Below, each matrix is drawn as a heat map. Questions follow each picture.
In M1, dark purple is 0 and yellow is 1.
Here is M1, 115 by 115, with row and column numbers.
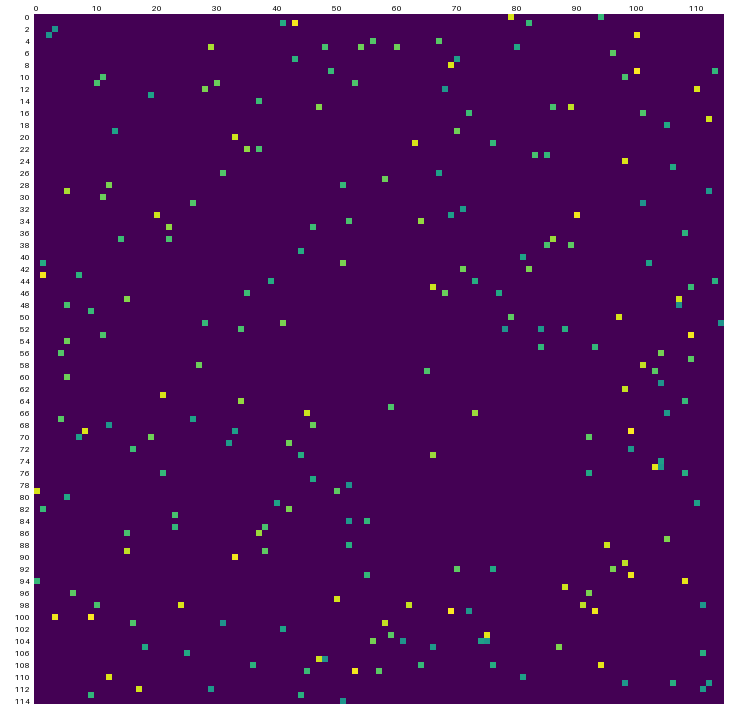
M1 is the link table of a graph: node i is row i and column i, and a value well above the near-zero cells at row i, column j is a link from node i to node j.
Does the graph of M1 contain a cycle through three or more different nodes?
no
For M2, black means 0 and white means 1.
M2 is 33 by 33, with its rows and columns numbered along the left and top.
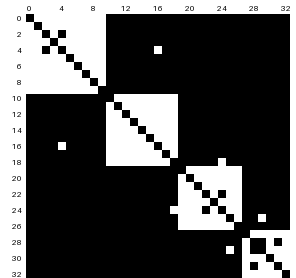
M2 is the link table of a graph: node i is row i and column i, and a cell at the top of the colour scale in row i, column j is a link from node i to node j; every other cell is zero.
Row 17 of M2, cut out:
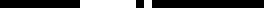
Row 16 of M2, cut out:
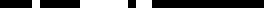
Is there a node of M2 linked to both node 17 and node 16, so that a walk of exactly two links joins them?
yes
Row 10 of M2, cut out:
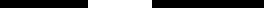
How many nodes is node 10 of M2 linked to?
8
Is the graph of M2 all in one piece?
yes
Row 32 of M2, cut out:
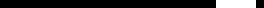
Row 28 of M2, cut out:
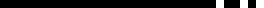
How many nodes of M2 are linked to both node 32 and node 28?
2
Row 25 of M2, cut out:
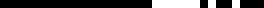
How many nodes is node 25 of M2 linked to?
8
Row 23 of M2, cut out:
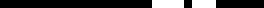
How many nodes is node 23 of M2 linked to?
7
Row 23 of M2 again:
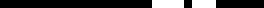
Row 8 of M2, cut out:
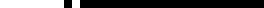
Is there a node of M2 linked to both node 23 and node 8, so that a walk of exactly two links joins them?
no
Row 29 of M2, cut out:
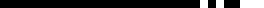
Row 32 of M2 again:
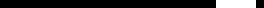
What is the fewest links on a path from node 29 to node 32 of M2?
1
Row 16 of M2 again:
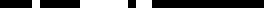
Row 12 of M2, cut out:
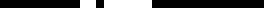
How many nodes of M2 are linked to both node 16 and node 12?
7
